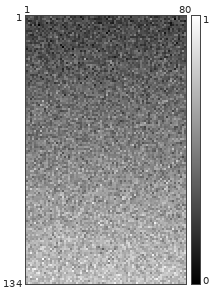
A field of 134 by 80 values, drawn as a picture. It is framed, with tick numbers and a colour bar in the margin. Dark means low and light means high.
Average level on the scale: 50%. Slope: up to the bottom. Grain: fine. Stripes: none.
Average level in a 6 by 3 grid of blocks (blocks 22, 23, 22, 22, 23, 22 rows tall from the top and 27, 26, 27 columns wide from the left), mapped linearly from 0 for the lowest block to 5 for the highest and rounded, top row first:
0 0 0 | 1 1 1 | 2 2 2 | 3 3 3 | 4 4 4 | 5 5 5
